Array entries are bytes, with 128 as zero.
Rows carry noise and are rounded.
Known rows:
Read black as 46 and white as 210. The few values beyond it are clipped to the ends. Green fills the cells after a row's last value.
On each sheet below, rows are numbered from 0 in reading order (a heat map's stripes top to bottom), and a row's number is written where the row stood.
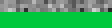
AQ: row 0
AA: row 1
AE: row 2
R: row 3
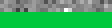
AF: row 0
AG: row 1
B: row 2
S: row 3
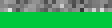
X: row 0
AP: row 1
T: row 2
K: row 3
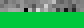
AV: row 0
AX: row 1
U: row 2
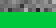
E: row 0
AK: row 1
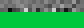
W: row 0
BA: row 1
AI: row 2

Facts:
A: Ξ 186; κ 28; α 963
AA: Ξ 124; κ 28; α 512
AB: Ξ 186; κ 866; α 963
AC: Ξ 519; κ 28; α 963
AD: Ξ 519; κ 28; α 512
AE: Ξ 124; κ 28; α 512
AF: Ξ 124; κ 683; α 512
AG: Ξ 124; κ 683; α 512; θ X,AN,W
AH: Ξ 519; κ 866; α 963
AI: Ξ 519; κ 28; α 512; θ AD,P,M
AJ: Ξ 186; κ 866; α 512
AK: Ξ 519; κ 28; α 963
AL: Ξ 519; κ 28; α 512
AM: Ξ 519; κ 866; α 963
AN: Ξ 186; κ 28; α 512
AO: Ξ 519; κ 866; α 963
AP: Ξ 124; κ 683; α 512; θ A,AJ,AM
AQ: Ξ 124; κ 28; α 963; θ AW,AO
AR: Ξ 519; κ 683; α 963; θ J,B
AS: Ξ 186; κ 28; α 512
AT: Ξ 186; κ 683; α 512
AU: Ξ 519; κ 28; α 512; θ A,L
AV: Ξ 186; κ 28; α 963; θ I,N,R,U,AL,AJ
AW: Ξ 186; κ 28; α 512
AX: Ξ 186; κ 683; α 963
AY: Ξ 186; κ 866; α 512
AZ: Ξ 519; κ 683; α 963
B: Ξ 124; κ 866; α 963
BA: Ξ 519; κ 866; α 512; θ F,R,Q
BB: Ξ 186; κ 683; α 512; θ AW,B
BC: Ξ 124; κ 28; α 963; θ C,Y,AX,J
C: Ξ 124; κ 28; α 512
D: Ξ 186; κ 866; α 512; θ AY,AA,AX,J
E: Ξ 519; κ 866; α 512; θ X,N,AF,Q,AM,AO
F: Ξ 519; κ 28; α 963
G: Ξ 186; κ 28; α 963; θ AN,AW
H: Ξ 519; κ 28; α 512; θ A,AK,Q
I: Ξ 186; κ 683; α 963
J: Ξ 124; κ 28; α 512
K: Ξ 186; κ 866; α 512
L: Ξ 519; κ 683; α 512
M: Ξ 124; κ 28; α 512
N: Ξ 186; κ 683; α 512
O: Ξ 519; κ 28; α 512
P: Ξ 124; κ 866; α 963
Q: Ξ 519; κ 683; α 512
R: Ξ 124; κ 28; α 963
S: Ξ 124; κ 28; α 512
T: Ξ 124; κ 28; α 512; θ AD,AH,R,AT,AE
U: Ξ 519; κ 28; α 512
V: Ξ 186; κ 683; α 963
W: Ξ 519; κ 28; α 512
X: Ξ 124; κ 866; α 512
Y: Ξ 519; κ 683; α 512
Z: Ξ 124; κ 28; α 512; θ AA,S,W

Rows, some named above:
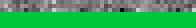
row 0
AE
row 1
AR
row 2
N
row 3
AH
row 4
W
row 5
AG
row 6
BA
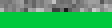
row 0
AN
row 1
I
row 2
O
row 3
BC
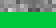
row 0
BC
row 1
AC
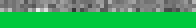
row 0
AJ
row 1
AB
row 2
AF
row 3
AO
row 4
BB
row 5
AS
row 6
AC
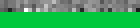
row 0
Y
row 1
AX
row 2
AT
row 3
AF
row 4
AT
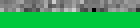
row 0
BB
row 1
AZ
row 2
V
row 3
Q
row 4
A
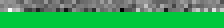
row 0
P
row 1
AD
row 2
AI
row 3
F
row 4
L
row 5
M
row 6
AM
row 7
D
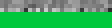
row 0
G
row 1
AY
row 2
G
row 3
AW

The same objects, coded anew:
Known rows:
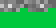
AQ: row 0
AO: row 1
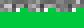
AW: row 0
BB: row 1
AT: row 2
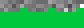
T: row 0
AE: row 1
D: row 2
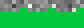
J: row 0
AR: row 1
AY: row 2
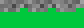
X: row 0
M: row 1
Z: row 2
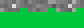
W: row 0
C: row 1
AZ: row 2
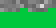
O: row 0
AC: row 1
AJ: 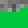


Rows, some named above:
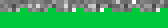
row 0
K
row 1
AQ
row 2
G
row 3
AW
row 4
A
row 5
AN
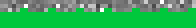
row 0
D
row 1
P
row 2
AR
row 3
AW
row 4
Y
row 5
A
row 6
BC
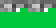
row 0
AW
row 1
AW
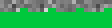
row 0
B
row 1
AY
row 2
AH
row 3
AJ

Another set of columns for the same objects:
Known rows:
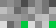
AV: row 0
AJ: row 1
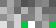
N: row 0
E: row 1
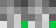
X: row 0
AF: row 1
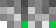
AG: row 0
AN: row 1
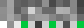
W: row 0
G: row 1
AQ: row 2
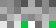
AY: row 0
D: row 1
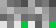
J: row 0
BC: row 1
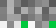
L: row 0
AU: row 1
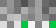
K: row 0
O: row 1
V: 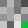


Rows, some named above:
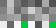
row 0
AZ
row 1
BB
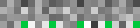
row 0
A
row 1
L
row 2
AP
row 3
AR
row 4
AB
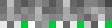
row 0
AM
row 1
BA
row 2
AH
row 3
B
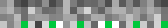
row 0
R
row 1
G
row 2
Q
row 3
AW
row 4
D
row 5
P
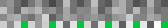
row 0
AS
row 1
AF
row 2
AM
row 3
F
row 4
AX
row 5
AO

